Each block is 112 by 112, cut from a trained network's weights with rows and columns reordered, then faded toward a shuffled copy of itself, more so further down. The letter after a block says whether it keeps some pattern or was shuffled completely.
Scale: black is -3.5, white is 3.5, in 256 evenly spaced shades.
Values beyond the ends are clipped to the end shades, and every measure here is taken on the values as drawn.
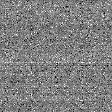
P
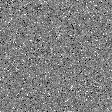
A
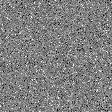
A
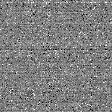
P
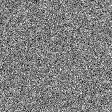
A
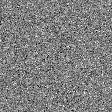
A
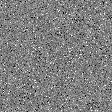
A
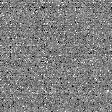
P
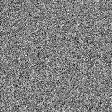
P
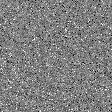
A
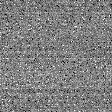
P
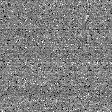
P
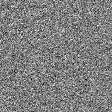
P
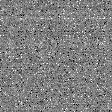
P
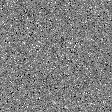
A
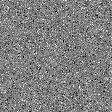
A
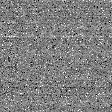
P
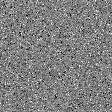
A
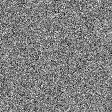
P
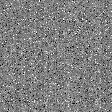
P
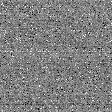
P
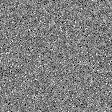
A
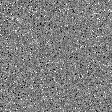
A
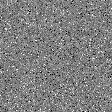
A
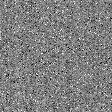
P
